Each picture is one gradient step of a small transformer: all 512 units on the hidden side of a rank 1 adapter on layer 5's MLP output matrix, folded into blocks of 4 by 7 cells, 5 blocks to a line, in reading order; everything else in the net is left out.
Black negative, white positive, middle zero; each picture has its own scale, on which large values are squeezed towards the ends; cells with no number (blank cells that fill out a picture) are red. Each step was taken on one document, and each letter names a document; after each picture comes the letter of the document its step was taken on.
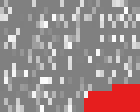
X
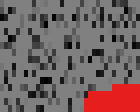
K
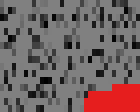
K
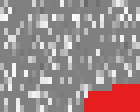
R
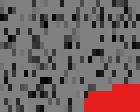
K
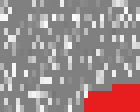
R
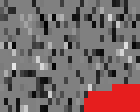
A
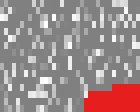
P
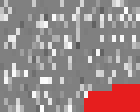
X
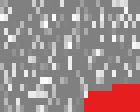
P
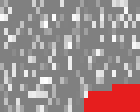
P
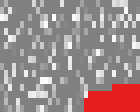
P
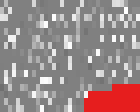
X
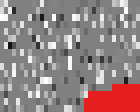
P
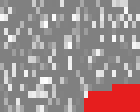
P
